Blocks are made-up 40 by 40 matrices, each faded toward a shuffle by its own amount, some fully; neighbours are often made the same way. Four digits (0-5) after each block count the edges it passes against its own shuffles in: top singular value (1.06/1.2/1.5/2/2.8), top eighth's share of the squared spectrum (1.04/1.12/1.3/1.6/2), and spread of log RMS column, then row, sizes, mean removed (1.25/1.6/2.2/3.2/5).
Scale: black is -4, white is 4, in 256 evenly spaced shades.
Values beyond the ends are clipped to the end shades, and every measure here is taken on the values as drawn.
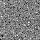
0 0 0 0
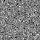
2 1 0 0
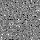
2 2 0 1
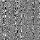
2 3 3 0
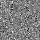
1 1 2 0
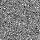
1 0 0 0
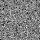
0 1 1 0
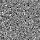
0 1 1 0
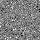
0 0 0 0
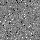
0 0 0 0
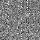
1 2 2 0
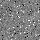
0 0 0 0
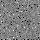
1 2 0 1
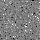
0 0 0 0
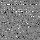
2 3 0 2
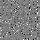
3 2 1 0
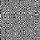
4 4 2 2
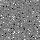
0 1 0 0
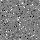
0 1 0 0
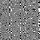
4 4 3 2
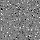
2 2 0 0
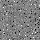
2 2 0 0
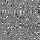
3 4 2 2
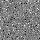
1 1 0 0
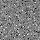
1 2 0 0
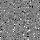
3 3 1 1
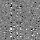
3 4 2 1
